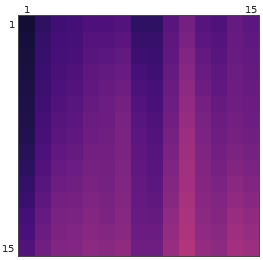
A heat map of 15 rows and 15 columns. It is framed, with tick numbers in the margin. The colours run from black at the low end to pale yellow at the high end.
On average the colour sits 30% of the way up the scale. The grain runs up and down. The field climbs toward the bottom right. The bottom right is the ninth with the highest average.
